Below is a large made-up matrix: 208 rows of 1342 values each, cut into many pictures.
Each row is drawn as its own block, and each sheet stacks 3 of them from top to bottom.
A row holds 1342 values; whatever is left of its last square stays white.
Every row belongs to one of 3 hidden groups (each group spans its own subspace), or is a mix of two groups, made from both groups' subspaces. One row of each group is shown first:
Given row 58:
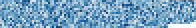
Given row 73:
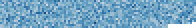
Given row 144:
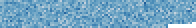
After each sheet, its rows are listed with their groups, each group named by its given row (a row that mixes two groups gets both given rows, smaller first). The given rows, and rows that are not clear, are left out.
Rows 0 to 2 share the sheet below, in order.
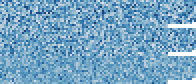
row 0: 73
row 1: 58 and 73
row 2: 144
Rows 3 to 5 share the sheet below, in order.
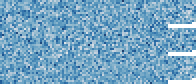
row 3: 73 and 144
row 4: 58
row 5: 73
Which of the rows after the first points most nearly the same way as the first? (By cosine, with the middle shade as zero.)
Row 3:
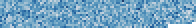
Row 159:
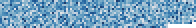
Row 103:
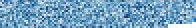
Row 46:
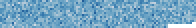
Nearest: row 46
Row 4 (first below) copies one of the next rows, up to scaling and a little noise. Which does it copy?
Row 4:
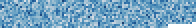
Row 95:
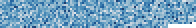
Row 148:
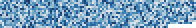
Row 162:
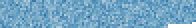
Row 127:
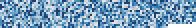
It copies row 127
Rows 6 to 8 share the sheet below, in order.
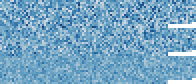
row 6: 58 and 73
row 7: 144
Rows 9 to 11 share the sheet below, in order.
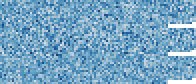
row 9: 58 and 73
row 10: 58
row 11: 144
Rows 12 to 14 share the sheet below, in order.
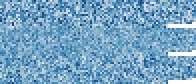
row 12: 144
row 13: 73
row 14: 144
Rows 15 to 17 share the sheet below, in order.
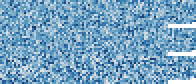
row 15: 58
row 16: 58 and 144
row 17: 144
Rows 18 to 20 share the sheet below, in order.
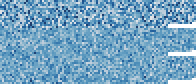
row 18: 58
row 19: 144
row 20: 58
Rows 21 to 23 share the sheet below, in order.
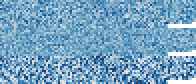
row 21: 73
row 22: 73
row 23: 73
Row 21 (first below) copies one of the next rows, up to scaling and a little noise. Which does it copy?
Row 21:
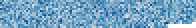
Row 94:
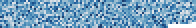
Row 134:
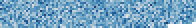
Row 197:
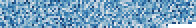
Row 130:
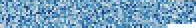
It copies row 134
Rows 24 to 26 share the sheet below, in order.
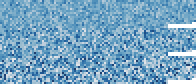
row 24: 58
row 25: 144
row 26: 73 and 144
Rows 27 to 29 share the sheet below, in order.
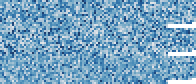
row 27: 144
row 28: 73 and 144
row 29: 73
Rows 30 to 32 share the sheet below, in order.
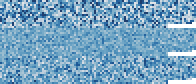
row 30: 144
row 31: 73
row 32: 144
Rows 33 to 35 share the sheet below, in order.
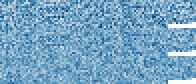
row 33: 73
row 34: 73
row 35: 144
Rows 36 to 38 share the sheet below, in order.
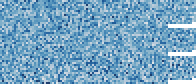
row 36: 58
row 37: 73
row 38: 58
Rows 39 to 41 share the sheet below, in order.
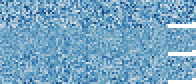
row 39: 73
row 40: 58
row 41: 58
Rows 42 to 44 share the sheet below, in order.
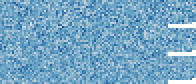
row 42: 58 and 144
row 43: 144
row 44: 144
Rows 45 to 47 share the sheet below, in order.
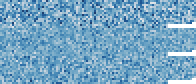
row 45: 144
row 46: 144
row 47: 58
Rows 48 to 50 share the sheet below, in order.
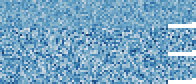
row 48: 144
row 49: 58
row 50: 73 and 144
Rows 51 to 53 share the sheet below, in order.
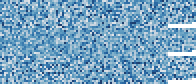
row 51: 58
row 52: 58 and 144
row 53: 73
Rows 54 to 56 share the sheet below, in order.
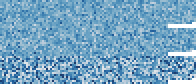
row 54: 144
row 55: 144
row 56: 73
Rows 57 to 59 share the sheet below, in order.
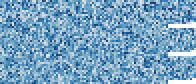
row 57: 144
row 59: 58 and 144
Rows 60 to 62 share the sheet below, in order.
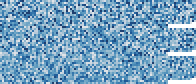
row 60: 58 and 73
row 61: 73
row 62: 58
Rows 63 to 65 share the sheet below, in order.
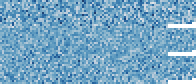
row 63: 144
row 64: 58
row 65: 73
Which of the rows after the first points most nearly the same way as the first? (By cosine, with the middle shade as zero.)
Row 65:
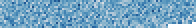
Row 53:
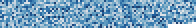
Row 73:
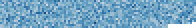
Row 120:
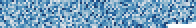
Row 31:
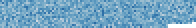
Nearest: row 73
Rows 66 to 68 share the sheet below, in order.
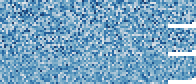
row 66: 144
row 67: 73
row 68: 58 and 144
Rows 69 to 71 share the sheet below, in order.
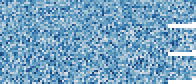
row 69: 73
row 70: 58 and 73
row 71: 58
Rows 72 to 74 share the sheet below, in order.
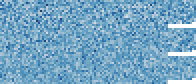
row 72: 73
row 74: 144
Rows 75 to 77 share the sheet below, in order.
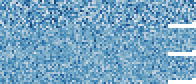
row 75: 58
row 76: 144
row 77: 73
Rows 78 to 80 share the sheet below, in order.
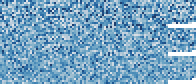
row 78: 73
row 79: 58 and 73
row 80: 144
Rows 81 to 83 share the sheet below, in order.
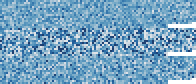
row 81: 73
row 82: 144
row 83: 58 and 73
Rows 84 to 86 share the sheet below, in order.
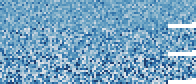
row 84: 73
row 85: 58
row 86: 144
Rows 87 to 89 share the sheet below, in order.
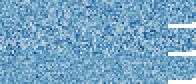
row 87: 58
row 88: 144
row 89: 73
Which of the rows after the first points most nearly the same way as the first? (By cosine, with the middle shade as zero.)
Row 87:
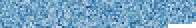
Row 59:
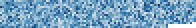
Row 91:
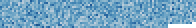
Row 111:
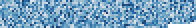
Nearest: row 91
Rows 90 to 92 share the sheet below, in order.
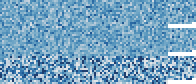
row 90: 58
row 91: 58
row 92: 144
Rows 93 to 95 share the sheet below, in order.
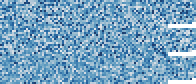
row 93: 73
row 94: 73
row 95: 58
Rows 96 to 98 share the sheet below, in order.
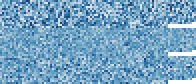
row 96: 58
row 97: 73
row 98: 144
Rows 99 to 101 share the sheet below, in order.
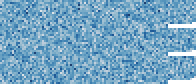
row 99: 73 and 144
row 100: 144
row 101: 58
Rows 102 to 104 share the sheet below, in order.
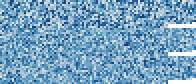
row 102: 58
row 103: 73
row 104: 144
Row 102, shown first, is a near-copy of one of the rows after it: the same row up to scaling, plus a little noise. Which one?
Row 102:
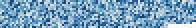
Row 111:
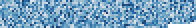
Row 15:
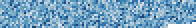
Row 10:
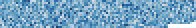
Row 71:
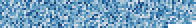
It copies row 15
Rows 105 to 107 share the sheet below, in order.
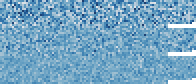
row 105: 144
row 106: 73
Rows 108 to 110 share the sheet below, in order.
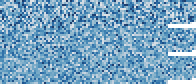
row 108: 58
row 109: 73
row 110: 144
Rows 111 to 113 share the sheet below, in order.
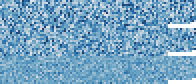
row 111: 58
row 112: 58
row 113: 73
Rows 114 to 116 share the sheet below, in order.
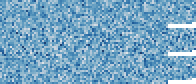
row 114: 58 and 144
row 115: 58
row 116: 144
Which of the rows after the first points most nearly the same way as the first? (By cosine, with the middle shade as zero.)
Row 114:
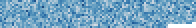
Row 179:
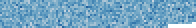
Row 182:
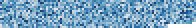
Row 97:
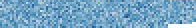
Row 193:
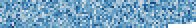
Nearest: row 179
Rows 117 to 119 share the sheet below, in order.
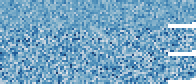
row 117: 58
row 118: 73
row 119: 58 and 73
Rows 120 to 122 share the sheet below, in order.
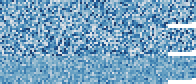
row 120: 73
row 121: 58
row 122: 58
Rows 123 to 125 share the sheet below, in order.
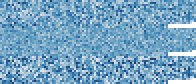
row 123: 144
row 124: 144
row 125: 144
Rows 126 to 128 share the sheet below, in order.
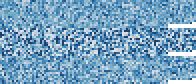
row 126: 58
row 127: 58
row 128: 58 and 73
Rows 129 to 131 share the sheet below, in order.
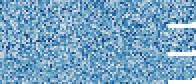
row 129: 73
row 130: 73
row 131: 144
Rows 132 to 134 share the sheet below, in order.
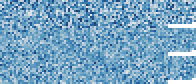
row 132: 58
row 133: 144
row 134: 73
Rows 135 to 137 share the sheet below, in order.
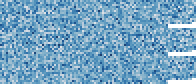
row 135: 73
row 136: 73
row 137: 73
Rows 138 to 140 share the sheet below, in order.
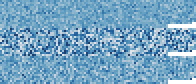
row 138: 73
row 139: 58
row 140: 58
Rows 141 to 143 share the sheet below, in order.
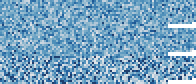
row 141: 58
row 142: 144
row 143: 73
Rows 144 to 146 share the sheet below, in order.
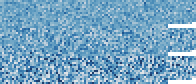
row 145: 58
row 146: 58
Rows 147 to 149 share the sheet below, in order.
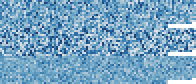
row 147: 58
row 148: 58
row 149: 144
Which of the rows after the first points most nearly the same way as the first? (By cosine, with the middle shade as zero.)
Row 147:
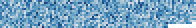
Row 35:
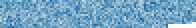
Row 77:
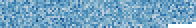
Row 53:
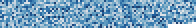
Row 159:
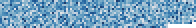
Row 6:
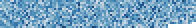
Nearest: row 6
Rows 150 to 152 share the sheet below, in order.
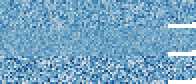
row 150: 58
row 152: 144
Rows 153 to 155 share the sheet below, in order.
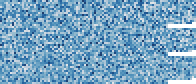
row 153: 144
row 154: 73
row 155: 58 and 144
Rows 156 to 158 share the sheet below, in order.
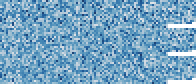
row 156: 144
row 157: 73
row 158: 144
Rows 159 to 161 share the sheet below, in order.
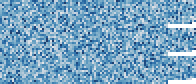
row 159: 58 and 144
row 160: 58
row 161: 144
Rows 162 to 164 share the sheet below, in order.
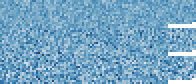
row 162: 58
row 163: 58
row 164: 73
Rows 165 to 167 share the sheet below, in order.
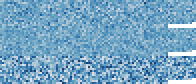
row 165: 144
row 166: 144
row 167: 58 and 73
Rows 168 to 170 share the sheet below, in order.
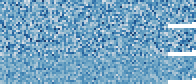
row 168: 58
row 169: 73
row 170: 73
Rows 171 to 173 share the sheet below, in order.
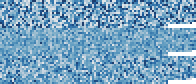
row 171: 58
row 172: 58
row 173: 144
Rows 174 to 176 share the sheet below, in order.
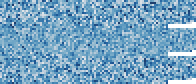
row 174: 144
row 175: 58
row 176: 144
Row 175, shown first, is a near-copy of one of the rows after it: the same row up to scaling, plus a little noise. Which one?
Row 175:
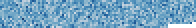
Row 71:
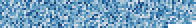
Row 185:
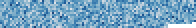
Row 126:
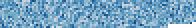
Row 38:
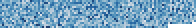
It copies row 126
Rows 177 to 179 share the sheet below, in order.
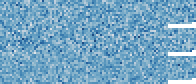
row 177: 58
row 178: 144
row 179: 58
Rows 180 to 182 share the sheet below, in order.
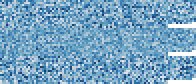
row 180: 73
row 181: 73
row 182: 73
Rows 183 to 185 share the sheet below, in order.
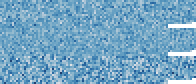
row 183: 144
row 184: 58
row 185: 58
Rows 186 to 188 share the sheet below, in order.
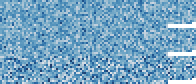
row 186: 144
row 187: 144
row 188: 144
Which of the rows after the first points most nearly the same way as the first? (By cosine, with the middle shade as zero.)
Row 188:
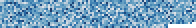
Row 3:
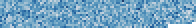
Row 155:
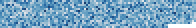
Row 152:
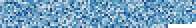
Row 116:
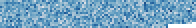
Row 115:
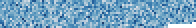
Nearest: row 152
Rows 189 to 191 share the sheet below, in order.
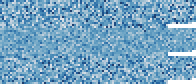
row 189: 73
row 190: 144
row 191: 144
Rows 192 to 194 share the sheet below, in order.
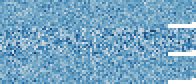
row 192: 144
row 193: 144
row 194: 144
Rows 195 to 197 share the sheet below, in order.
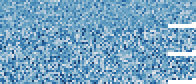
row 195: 73
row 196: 144
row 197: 73
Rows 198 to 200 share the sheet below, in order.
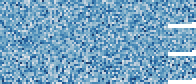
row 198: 58
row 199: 144
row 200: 58
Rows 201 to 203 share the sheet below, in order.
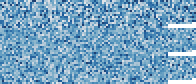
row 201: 58
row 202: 144
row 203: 58
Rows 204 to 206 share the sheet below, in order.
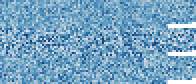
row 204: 73
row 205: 73
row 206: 144
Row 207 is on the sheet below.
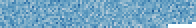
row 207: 73
